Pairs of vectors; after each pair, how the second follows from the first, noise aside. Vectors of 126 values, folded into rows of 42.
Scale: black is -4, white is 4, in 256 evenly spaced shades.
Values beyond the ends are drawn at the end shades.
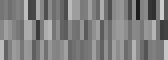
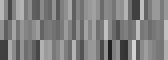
wrapped around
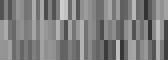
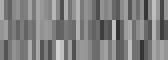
wrapped around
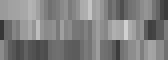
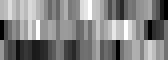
scaled up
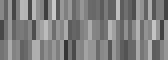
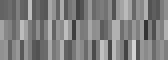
wrapped around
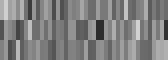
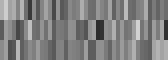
copied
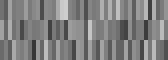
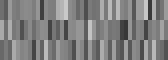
copied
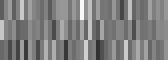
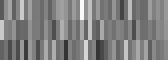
copied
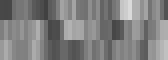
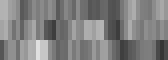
reversed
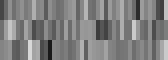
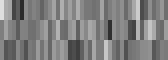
wrapped around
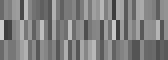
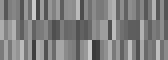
wrapped around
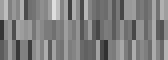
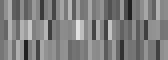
wrapped around
